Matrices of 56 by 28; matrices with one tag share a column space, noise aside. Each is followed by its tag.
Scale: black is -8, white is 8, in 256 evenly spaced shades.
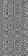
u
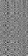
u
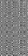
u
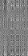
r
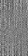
r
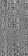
r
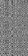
u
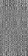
r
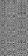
u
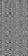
u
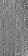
r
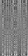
r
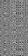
u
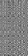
u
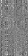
r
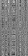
r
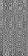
r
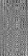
r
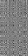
u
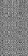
u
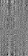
r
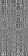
r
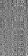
r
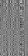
r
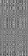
r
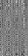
r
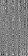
r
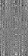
r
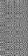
u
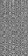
u
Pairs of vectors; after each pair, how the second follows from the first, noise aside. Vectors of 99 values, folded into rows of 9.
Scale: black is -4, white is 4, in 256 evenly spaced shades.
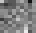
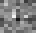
wrapped around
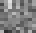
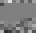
partly zeroed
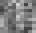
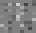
partly zeroed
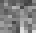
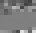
partly zeroed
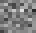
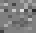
partly zeroed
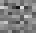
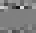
partly zeroed
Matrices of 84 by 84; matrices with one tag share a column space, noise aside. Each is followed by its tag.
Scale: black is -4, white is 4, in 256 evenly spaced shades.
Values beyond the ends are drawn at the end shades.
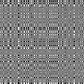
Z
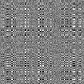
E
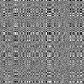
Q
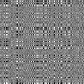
Z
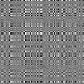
Q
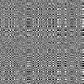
E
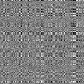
Q
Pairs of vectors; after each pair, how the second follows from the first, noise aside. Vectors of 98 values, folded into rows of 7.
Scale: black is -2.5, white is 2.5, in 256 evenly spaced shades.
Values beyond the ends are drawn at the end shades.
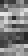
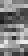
reversed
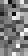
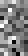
reversed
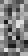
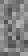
shrunk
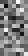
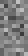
shrunk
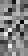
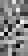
reversed
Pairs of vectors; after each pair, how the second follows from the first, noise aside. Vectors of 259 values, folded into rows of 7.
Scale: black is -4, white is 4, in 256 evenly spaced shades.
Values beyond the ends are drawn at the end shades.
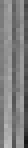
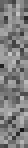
shuffled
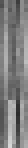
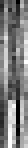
scaled up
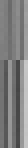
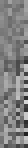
sign-scrambled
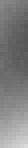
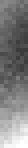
scaled up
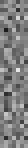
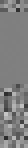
partly zeroed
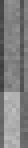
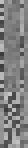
sign-scrambled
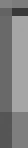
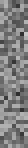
shuffled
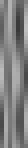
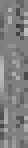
partly zeroed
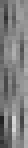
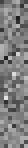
shuffled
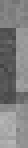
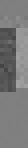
partly zeroed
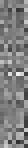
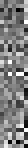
scaled up
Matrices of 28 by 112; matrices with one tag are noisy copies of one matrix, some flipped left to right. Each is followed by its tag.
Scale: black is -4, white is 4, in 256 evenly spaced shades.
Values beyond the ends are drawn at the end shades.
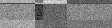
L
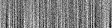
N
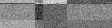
L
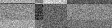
L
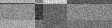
L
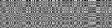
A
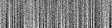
N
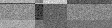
L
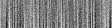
N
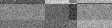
L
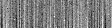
N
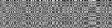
A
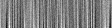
N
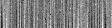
N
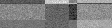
L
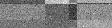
L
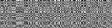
A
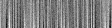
N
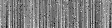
N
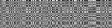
A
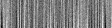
N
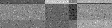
L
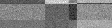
L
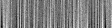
N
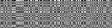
A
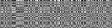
A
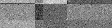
L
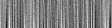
N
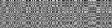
A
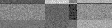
L
